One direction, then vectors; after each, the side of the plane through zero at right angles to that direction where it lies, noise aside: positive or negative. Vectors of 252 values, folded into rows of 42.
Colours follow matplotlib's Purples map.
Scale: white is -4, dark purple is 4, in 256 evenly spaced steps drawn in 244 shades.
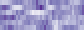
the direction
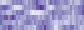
positive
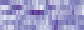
negative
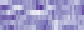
positive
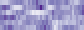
positive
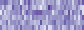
negative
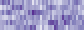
negative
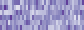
positive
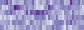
negative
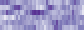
negative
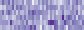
negative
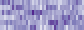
negative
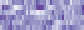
positive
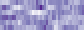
positive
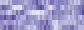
positive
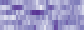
negative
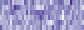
negative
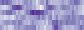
negative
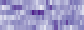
negative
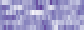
positive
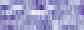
positive
